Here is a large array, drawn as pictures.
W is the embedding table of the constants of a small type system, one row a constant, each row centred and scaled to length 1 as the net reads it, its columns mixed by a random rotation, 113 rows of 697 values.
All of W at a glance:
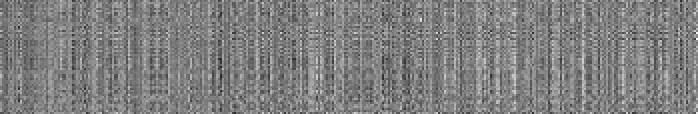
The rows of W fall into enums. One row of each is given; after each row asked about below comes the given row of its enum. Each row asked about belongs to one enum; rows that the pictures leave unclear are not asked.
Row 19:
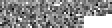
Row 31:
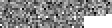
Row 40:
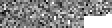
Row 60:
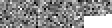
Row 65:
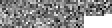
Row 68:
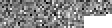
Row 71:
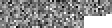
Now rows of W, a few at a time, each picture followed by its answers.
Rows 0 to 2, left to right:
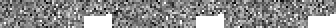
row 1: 40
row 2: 71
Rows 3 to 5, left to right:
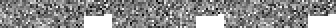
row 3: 65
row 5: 65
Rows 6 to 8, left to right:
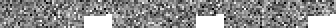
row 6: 68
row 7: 65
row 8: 60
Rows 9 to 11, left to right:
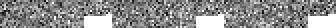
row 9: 40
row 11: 65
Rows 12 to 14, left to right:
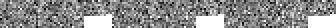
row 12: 60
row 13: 31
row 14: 68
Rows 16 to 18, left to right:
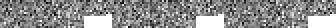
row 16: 68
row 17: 71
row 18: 68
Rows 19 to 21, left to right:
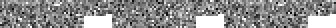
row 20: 68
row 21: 19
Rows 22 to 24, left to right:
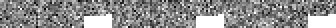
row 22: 60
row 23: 71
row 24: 65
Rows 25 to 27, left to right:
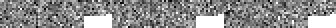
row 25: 60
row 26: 71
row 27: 40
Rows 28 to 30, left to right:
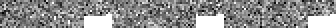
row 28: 40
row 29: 65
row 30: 60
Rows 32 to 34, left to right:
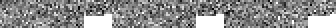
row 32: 65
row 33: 65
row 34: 40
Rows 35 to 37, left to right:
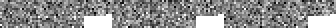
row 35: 31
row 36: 71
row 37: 60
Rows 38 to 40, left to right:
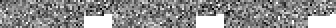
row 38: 65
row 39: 65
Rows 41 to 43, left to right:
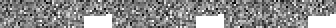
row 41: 68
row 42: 68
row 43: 71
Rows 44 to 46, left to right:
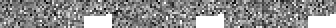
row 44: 68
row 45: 40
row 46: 71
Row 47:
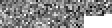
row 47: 65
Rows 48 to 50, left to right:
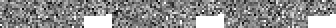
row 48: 31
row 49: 40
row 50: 68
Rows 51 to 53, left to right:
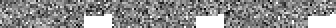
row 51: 65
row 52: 31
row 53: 40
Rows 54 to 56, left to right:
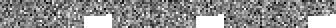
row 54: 68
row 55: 71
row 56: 60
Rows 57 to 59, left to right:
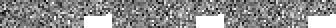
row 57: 40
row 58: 68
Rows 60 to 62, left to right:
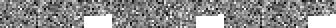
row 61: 68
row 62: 60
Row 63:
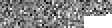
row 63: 68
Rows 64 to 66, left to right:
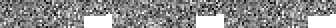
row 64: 68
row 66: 68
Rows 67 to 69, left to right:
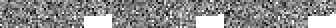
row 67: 31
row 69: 40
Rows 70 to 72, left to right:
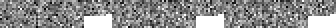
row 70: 60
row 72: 71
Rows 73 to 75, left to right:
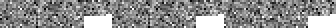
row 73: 60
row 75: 31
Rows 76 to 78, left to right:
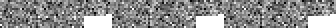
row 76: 31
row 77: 60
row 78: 60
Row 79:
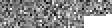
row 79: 68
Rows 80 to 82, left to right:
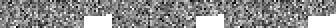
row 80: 71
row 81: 60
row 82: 71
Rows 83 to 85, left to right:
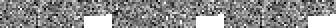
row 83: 60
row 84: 40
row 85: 60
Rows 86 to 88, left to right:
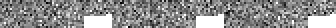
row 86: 68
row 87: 71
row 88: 40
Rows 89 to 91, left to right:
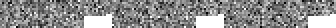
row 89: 71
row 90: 31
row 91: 60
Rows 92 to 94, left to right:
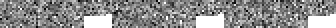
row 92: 60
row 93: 40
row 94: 71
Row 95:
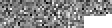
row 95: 68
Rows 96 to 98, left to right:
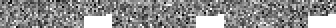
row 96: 71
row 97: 19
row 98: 65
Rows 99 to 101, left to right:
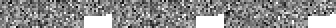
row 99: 71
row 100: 71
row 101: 40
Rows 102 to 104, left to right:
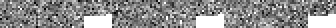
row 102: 60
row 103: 40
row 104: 65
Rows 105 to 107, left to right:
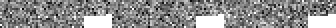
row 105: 31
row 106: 60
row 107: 65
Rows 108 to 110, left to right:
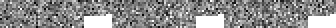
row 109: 68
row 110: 71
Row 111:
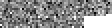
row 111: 31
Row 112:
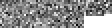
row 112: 65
